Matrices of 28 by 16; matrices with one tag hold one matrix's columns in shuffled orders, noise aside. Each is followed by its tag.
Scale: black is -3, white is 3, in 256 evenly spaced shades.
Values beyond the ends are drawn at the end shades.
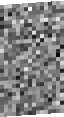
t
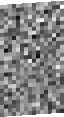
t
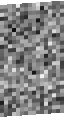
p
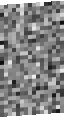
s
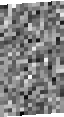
s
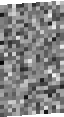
s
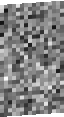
p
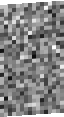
t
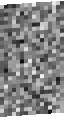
s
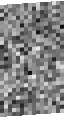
p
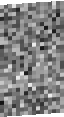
p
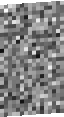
t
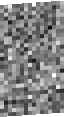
p
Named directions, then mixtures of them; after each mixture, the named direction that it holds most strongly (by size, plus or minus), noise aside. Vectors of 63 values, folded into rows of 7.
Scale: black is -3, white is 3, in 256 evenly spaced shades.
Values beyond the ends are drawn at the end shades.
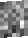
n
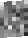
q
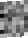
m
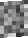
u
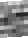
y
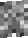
n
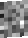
n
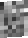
q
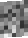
n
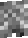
n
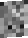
q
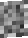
u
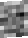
y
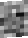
y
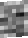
y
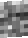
y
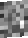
n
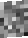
q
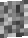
u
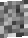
u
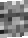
m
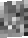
q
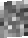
q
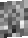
n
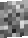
n
